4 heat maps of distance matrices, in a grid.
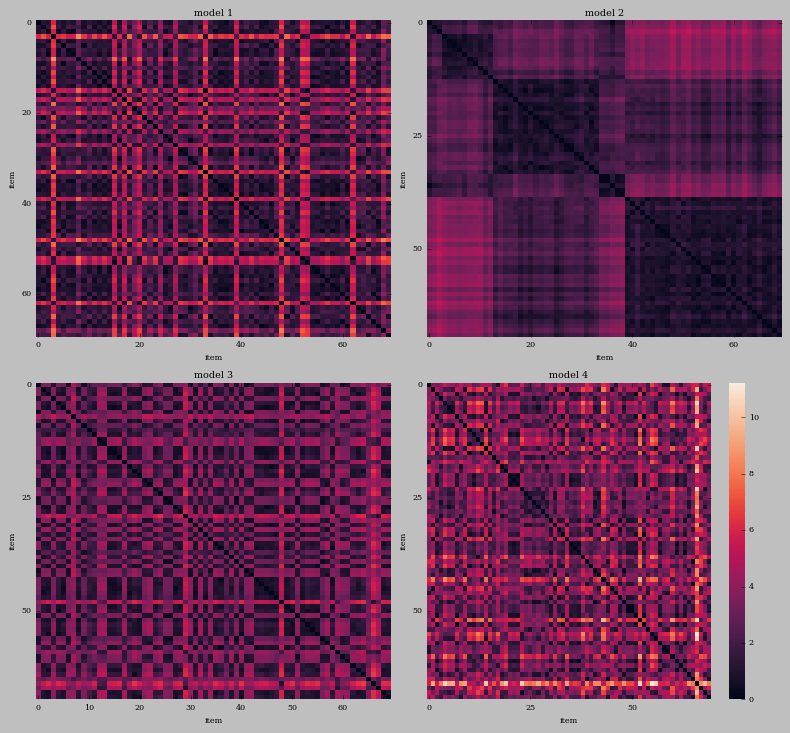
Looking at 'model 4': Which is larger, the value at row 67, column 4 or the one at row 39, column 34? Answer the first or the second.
the second
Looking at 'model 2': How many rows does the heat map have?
70
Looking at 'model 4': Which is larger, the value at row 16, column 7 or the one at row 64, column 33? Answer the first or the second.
the second
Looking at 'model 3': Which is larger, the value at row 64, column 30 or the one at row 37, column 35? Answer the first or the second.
the first
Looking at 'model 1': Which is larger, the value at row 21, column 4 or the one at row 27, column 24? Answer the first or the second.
the first
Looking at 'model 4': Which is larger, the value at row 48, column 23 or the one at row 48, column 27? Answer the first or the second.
the first
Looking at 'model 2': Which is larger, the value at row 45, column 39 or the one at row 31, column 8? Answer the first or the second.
the second
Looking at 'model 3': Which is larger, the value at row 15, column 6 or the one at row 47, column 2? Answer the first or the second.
the first
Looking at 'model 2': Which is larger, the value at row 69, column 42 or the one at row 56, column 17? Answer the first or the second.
the second
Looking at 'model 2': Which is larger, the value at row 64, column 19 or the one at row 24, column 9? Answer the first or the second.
the second
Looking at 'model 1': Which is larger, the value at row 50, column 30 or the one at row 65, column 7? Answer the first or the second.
the second
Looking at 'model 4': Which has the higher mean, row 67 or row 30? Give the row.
67
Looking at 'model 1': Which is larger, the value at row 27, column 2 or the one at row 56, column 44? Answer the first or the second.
the first
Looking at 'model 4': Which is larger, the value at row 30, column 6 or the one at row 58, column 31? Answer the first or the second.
the first
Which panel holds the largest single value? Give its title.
model 4
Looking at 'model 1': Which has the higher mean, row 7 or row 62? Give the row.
62
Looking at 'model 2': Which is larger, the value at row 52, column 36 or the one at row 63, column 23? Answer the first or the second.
the first
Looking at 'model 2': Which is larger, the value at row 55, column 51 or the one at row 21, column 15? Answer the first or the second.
the first
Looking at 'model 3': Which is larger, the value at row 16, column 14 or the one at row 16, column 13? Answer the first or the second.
the second
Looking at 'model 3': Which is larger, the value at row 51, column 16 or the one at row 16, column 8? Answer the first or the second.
the first
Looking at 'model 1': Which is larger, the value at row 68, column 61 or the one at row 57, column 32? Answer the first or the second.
the first
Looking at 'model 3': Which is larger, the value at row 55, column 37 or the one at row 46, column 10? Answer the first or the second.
the first
